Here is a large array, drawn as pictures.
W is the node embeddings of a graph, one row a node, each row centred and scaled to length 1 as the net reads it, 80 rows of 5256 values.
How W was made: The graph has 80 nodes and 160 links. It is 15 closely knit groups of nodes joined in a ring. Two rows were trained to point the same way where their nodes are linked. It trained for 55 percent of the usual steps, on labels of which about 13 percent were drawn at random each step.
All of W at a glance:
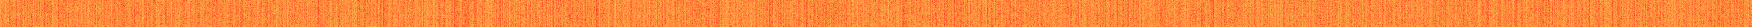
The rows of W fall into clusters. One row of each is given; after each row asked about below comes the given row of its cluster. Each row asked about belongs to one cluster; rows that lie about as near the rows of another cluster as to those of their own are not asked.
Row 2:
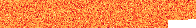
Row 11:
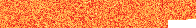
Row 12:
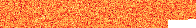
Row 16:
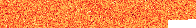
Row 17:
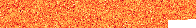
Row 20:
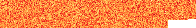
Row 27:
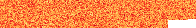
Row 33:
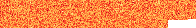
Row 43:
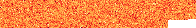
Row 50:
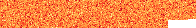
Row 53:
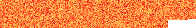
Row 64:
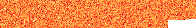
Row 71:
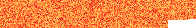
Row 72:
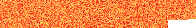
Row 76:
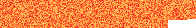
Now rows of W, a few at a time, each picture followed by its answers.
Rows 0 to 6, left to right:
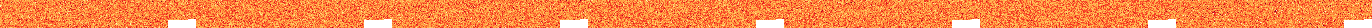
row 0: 2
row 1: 76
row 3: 64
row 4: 50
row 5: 72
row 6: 43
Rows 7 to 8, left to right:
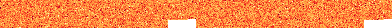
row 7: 12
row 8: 76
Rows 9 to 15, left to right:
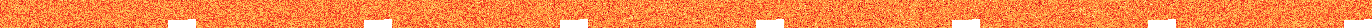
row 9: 33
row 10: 76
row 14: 53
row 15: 53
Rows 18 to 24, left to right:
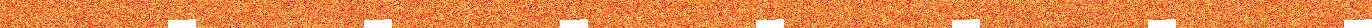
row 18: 43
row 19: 17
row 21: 27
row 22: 12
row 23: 64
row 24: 2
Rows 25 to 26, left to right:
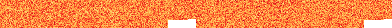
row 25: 20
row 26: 33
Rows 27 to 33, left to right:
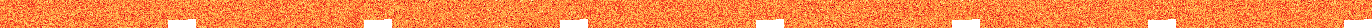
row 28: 2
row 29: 20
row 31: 27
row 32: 64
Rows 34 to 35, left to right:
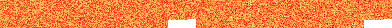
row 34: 11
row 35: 27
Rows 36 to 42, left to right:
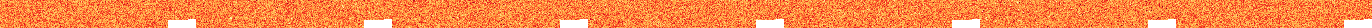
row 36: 43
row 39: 64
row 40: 50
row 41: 64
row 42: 53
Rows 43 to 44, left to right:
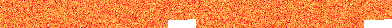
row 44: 2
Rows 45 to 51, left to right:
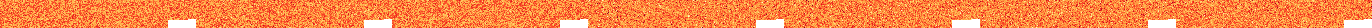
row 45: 53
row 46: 71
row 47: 53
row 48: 76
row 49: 71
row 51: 16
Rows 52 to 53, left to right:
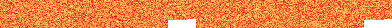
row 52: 76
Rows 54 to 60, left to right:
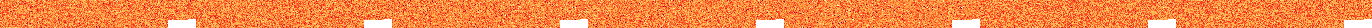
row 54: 33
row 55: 72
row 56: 72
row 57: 20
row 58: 76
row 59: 71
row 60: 27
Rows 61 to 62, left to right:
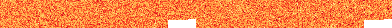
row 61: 72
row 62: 71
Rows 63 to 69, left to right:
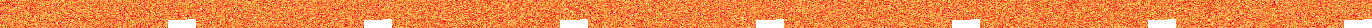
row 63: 27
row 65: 2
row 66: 64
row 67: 33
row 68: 71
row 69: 27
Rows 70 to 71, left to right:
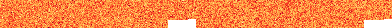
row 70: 16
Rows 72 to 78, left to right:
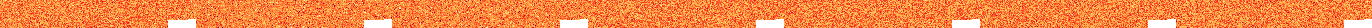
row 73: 43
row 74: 12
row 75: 11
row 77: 20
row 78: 2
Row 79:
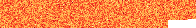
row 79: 11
